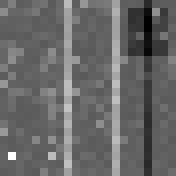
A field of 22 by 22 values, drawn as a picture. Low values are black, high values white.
Odd patch: lower, in the top right. Ninth with the lowest average: top right. Odd lines: columns 9, 15 and 19.
